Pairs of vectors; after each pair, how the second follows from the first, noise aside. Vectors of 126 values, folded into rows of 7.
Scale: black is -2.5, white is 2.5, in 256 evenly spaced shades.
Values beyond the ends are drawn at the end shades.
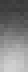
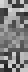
sign-scrambled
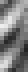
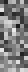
shuffled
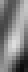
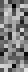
shuffled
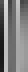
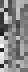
sign-scrambled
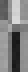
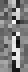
sign-scrambled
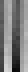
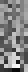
sign-scrambled
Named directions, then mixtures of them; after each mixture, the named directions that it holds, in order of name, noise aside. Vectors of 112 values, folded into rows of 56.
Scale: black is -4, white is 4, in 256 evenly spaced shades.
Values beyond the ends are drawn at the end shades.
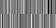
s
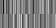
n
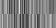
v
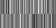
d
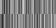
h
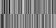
h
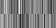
h, s, v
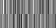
n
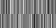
d, h, s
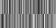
d, h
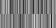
d, h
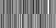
d, n, s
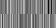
s
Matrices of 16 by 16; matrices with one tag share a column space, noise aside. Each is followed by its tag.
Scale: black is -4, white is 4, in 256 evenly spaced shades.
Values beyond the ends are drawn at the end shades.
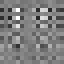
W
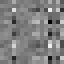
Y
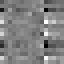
Y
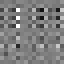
W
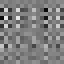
W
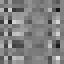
Y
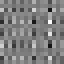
Y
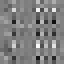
Y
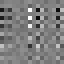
W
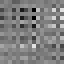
W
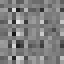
Y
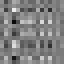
Y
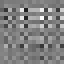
W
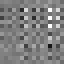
W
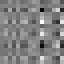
Y
